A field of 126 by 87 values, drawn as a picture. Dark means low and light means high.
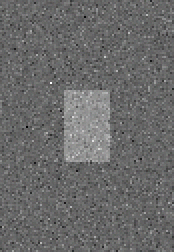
Slope: none. Odd patch: higher, in the centre. Ninth with the highest average: centre. Average level on the scale: 40%.
